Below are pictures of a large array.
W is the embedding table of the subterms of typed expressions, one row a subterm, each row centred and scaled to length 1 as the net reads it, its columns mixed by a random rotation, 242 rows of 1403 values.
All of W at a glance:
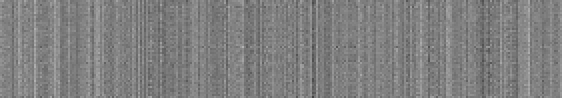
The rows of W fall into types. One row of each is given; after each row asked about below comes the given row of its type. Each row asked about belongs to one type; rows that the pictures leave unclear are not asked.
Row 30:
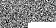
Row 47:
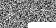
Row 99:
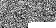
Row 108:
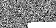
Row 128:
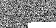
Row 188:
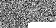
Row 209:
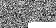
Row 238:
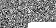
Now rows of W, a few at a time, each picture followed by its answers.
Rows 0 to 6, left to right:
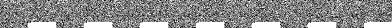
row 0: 108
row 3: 30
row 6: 209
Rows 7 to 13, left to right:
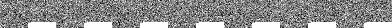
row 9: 30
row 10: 128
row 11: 47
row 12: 99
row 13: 47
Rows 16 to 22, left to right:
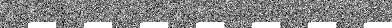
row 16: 99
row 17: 30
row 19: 47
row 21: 238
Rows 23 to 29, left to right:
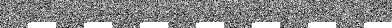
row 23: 47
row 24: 128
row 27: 128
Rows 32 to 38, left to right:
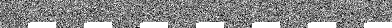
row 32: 188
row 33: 99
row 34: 30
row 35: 209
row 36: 99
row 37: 47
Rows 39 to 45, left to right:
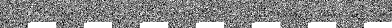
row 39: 238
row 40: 30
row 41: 30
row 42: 99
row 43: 128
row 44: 188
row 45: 99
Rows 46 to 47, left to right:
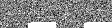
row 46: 128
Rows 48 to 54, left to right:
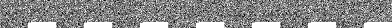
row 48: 238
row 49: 238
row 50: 238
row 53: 238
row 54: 238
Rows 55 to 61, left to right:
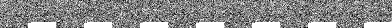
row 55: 128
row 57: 47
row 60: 209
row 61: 99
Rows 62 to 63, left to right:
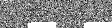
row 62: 128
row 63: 188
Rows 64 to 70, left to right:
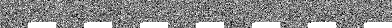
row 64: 238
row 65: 99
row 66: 47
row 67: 128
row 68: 30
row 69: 108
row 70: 47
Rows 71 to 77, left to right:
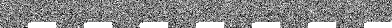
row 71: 30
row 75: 128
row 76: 188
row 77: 30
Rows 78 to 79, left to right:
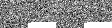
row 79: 99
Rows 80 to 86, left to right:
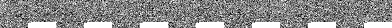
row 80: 99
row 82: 128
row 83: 108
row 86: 209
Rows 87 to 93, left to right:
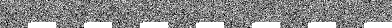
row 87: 30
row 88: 209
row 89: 30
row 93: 209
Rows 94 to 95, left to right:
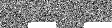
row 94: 108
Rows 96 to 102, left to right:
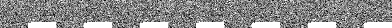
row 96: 128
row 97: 108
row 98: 128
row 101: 128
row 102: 47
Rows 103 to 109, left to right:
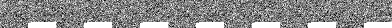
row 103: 99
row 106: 108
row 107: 47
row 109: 128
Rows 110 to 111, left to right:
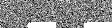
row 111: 128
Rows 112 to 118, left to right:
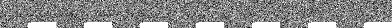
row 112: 108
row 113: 188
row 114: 47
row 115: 47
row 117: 209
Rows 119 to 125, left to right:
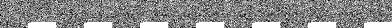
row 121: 209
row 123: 99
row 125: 99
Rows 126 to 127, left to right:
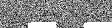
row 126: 128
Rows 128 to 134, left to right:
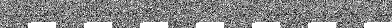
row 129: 128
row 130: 99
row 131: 238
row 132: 209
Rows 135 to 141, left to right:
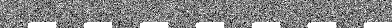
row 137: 30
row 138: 108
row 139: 30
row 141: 238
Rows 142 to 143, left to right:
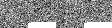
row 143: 209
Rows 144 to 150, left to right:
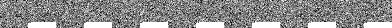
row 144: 108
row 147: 209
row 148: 30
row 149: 99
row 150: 128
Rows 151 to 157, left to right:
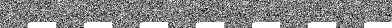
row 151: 47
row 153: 47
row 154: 99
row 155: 209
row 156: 128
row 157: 209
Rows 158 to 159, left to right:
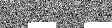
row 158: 128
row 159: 209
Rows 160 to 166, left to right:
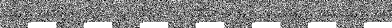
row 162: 30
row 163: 128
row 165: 188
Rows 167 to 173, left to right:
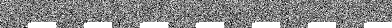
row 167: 30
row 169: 30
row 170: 108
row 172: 47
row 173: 209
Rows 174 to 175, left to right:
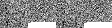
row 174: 30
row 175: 30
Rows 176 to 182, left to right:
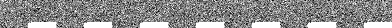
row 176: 99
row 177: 108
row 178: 238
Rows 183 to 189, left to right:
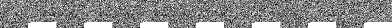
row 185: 209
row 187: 30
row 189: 238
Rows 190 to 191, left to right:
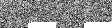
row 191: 99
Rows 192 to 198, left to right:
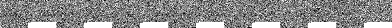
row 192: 188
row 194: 108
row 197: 99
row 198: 238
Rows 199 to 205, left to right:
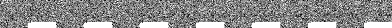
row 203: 108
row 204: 99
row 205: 209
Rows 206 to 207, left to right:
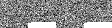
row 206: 128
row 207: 47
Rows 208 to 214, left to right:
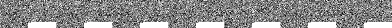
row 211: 188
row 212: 238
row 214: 47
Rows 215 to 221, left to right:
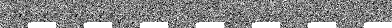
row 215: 47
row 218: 47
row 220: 108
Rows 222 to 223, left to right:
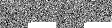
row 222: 30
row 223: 188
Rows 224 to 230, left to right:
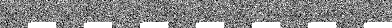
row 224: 30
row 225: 30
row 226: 99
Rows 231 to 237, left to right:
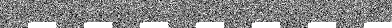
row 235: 238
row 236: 30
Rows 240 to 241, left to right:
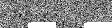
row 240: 47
